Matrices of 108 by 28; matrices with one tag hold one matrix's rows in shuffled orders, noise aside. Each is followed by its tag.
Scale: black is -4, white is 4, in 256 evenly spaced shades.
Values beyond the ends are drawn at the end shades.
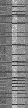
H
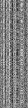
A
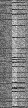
H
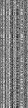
A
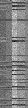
H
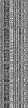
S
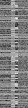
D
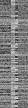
D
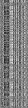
S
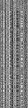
A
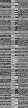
D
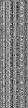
A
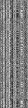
A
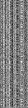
A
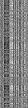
S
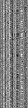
A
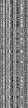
A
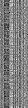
S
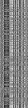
S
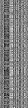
S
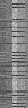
H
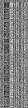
S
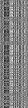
S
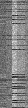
H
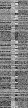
D
